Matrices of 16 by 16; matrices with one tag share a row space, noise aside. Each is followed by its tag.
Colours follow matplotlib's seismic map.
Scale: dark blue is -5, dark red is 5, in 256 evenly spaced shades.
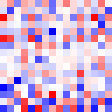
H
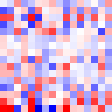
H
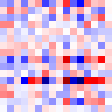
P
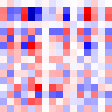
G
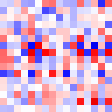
H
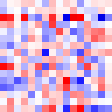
P
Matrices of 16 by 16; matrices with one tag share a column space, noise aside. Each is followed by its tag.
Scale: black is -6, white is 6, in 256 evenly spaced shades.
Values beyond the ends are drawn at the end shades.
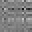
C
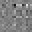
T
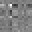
T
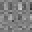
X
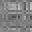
X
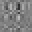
X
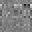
T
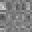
X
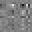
T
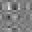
X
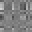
X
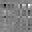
T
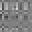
X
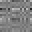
C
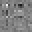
T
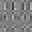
X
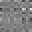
C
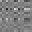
C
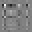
T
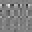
T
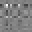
T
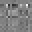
T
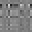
T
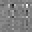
T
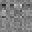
T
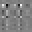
T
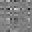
C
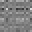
C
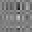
X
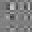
X
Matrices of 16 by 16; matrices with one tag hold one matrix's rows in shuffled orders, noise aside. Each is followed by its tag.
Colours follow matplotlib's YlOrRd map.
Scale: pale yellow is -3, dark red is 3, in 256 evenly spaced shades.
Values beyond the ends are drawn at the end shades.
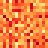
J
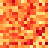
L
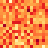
J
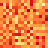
J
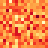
J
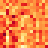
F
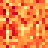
F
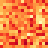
L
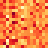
F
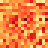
L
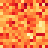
L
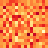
J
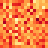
J
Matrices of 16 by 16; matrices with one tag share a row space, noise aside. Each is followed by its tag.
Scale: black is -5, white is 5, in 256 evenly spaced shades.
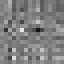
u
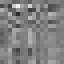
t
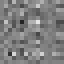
u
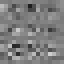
t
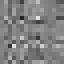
u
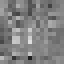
t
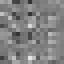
t
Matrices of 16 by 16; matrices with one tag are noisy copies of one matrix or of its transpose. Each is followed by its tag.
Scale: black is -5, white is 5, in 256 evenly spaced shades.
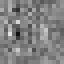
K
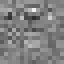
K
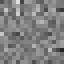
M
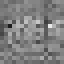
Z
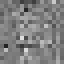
Z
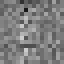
Z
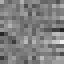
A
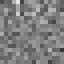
M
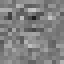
K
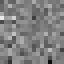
M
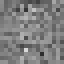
Z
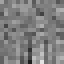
A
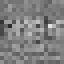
Z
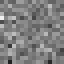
M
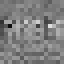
Z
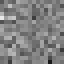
M
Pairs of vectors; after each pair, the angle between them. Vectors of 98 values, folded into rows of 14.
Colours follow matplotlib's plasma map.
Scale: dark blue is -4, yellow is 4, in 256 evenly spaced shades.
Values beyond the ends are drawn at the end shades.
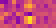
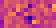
partly opposed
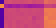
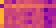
nearly opposite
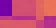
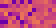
orthogonal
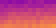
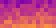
nearly parallel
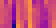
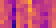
nearly parallel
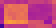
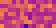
orthogonal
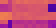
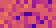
orthogonal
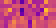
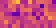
orthogonal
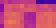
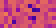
orthogonal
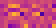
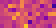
partly aligned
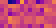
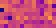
orthogonal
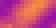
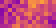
partly aligned
